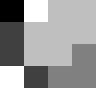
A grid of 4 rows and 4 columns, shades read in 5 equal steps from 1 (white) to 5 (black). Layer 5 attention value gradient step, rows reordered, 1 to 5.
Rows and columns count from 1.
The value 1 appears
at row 1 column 2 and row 4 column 1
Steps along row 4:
up down same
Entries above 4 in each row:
1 0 0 0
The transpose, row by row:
5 4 4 1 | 1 2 2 4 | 2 2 2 3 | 2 2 3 3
